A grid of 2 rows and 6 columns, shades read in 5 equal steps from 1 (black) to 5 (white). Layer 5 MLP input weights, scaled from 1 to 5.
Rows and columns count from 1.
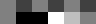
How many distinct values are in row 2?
4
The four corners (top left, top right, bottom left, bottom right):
3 2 3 3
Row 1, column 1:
3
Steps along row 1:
down up down up down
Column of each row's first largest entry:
1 4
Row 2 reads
3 1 1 5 4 3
